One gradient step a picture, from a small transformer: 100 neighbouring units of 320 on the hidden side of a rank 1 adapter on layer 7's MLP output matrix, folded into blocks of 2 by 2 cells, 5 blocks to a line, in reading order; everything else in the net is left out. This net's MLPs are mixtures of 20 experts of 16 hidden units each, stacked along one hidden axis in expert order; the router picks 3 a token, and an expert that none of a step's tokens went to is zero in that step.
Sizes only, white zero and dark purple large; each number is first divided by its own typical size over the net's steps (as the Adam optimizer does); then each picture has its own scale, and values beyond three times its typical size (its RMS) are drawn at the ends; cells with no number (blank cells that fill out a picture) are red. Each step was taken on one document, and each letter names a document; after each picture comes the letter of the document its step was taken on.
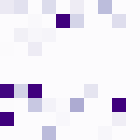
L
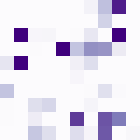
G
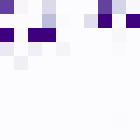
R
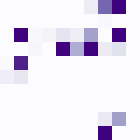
G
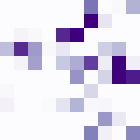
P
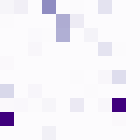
L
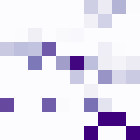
P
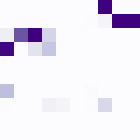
R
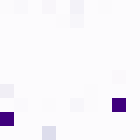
L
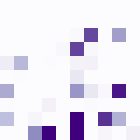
G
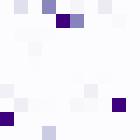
L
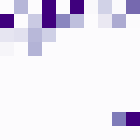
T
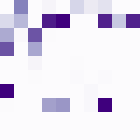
R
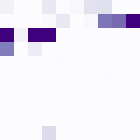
R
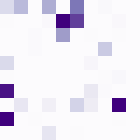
L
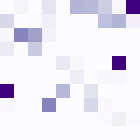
T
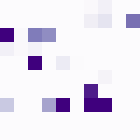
R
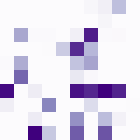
G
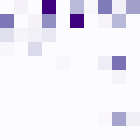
T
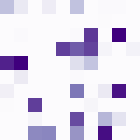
G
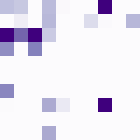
R
